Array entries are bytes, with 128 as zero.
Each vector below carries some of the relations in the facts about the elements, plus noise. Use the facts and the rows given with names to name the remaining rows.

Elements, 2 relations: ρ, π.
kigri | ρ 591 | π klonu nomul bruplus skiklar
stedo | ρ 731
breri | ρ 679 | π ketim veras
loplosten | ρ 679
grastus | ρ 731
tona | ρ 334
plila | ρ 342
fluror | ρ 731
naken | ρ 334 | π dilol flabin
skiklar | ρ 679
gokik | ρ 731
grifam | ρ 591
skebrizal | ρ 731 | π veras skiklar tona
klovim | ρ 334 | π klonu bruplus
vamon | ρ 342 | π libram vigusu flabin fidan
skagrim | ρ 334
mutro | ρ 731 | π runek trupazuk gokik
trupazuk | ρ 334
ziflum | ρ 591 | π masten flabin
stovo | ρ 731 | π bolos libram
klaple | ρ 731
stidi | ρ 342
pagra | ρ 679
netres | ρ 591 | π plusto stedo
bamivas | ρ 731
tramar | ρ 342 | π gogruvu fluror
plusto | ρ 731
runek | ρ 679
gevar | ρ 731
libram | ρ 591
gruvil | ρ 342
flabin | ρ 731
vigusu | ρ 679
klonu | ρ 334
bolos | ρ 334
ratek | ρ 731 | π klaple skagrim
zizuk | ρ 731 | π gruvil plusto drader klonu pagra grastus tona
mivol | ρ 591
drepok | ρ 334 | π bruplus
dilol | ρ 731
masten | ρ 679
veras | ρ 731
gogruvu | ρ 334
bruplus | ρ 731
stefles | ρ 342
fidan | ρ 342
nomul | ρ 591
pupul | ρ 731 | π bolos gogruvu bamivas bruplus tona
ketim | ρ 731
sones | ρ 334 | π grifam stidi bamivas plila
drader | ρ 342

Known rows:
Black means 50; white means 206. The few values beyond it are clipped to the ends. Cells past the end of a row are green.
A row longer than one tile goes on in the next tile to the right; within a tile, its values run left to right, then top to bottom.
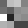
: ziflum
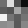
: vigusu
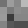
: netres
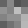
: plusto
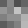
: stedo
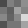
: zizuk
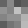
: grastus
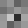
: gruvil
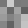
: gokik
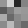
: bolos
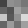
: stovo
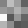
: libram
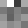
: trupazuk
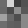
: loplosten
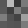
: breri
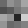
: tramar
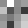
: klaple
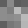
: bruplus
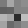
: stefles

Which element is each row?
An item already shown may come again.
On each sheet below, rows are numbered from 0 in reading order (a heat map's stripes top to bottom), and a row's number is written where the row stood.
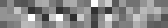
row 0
bamivas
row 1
vamon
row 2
vamon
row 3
ratek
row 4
gevar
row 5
grifam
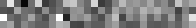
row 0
masten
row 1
loplosten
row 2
ziflum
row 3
loplosten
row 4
mivol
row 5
nomul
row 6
mutro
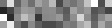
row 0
naken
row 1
kigri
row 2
pupul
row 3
skagrim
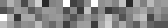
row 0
fidan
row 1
bolos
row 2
runek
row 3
klaple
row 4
sones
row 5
mivol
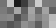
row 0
pagra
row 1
gokik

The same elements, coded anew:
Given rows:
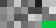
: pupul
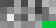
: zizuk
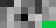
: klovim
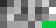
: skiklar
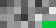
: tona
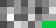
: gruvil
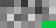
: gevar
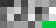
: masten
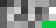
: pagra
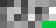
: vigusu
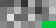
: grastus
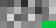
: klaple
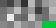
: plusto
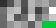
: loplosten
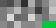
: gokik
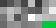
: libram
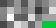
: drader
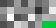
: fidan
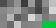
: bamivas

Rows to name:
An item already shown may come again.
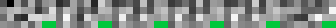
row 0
naken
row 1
kigri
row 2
nomul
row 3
nomul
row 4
netres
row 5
bolos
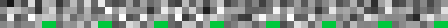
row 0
ziflum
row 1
breri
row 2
fidan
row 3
vamon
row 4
bolos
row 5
stefles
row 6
stovo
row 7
sones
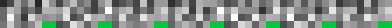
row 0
kigri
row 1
tramar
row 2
mivol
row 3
runek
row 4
fidan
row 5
stefles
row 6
grifam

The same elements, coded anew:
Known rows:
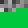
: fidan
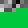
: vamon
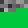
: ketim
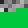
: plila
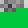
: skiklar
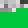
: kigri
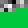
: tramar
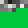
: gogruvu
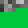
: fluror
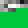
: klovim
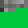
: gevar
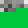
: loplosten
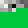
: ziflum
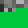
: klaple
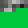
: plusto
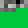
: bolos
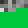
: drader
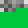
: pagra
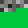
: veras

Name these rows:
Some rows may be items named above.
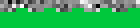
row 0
sones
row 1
stefles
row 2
runek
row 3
ziflum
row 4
loplosten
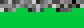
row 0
fidan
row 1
pupul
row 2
stovo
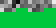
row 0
vamon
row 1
vigusu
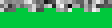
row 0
masten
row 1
naken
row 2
ziflum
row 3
netres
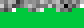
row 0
libram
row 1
grifam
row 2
breri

